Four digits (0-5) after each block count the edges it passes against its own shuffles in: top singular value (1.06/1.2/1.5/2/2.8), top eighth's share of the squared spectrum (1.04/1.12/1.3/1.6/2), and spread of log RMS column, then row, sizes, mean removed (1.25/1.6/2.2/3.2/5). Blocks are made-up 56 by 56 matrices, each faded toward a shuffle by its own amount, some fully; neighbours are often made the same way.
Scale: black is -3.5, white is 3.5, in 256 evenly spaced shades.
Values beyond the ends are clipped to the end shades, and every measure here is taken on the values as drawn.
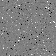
0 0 0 0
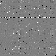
4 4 0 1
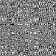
4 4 2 3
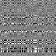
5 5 3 4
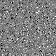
2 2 0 0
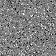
0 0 0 0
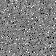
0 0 0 0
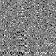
3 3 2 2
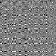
4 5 2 3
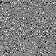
4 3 1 2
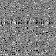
4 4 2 2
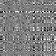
4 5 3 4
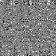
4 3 1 2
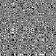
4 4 2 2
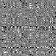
4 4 2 3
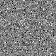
2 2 0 0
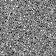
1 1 0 0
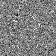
2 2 0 0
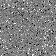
0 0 0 0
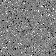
0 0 0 0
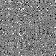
3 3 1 1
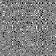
4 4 2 2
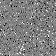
2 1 0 0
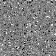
3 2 1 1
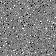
1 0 0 0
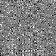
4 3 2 0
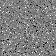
0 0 0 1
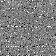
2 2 0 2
